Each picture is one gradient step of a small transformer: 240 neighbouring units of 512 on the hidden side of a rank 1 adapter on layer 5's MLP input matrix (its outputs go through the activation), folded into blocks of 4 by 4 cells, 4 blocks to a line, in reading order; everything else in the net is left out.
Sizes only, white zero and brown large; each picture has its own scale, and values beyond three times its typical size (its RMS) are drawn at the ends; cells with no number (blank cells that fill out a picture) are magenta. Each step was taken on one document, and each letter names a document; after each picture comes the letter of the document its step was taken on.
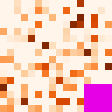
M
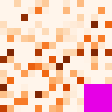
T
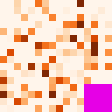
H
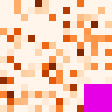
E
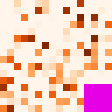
M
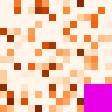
E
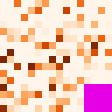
T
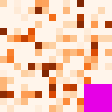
H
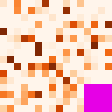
H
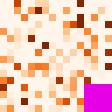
M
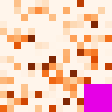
E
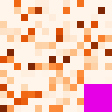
T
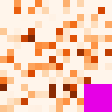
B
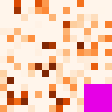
E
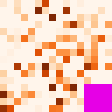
H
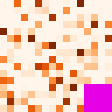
E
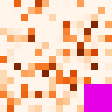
E
